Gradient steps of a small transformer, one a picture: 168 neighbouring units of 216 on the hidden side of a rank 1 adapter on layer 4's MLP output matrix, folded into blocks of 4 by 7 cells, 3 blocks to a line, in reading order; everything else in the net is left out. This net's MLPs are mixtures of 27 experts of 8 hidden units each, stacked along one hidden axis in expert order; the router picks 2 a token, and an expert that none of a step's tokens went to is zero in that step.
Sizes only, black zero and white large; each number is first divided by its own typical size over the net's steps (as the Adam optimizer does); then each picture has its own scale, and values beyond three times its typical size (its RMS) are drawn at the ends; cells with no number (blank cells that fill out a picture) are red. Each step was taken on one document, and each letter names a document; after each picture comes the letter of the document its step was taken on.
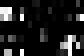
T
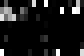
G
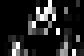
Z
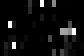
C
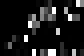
Z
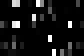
C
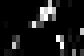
Z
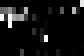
G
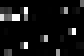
G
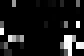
T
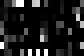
T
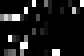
G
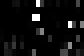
C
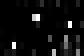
C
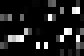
T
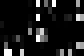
T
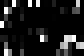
T
